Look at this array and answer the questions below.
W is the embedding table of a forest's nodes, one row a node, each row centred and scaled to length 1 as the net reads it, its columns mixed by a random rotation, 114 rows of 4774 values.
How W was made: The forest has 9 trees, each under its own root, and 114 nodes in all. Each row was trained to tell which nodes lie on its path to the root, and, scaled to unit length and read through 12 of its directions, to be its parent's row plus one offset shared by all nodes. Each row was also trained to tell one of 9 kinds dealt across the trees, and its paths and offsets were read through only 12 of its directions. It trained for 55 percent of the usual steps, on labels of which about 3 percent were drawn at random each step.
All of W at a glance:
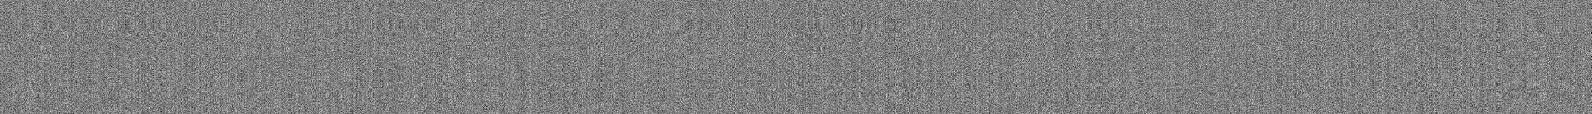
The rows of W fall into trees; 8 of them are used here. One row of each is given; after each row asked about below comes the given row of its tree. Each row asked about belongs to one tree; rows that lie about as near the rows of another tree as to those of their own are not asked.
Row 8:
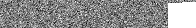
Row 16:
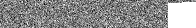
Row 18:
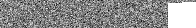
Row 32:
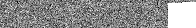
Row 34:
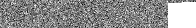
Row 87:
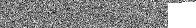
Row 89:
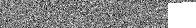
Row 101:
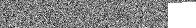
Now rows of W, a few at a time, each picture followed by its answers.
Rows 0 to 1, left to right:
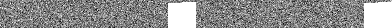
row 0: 89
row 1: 32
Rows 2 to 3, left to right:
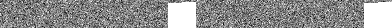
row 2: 16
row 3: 101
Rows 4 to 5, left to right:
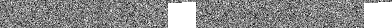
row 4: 18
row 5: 87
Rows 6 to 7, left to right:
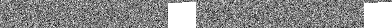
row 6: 101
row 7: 34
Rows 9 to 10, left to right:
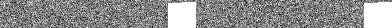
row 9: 101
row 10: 89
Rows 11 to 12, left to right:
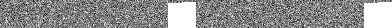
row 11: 34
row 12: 101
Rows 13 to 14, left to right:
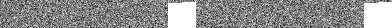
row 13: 101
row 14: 89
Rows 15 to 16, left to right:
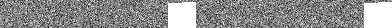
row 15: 18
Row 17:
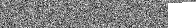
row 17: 101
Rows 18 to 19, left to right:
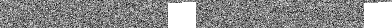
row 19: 32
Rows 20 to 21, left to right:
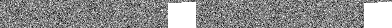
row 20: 87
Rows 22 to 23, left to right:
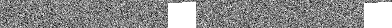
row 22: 101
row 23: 18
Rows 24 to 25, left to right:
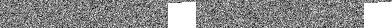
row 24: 101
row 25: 87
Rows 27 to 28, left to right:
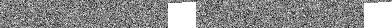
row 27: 101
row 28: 101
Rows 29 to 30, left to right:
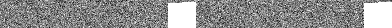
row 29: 32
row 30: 8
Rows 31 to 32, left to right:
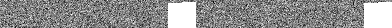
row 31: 89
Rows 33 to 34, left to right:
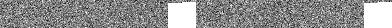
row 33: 16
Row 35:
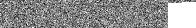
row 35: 16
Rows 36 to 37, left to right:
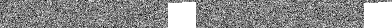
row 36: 16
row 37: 32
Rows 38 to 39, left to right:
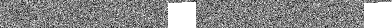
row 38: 34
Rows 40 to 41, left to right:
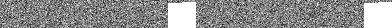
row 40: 32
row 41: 8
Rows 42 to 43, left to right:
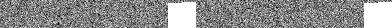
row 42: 87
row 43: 34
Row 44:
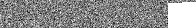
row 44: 34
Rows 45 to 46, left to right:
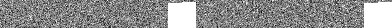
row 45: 89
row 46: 18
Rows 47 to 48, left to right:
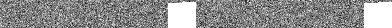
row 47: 8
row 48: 89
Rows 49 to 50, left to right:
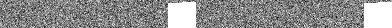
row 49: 8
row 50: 101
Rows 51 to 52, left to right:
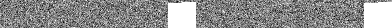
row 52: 32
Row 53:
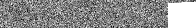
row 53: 34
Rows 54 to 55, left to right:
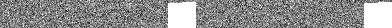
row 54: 32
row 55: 89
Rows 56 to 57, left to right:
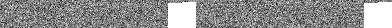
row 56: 32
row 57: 89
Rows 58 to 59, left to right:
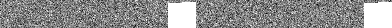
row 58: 18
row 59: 34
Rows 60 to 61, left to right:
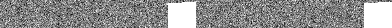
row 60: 87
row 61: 89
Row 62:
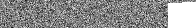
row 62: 101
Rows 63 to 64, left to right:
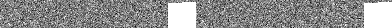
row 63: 18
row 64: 18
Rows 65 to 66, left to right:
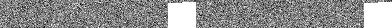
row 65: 8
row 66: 34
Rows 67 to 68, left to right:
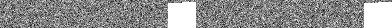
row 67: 16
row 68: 8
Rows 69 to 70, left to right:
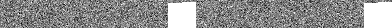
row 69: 101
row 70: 18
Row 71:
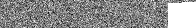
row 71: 87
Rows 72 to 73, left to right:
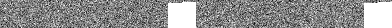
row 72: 89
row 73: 87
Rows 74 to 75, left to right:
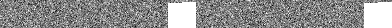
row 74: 18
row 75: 101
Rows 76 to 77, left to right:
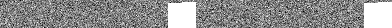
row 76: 18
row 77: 101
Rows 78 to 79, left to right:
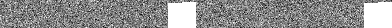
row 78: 16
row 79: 34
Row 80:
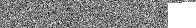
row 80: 87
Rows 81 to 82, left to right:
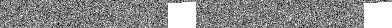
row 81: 87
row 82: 16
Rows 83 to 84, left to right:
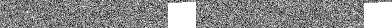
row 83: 32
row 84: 32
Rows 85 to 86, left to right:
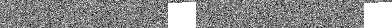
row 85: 32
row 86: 16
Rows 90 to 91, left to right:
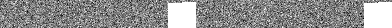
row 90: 34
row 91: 8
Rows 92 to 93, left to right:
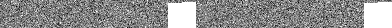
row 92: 87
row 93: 87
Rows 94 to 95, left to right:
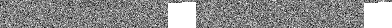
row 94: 18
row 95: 18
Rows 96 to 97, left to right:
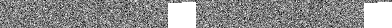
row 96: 18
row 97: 18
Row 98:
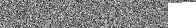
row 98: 89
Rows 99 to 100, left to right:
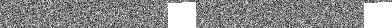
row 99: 34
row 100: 18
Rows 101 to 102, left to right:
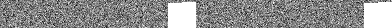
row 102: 16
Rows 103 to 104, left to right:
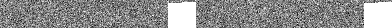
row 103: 34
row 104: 8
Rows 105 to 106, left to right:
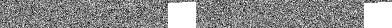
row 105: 32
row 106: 16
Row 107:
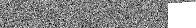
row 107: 101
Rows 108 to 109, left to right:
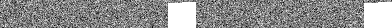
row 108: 101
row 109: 32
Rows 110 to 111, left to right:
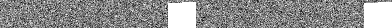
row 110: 18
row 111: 32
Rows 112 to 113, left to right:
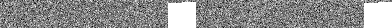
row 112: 18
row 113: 8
